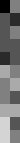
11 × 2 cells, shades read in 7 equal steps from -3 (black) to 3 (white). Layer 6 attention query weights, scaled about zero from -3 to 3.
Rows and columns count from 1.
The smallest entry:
-3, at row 1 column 1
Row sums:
-3 -3 -1 -2 -3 1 1 -1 2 1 2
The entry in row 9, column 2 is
1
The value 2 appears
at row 10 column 1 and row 11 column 1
